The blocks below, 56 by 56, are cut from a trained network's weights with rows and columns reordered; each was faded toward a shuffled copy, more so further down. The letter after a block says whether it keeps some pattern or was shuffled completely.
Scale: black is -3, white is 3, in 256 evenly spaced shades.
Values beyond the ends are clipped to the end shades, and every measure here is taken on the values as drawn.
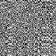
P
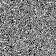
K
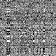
P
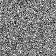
K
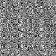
P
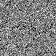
K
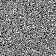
K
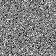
K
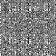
P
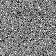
K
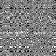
P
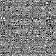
P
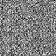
P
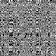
P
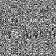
P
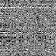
P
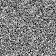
K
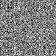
P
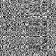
P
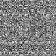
P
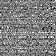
P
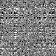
P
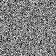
K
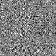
P
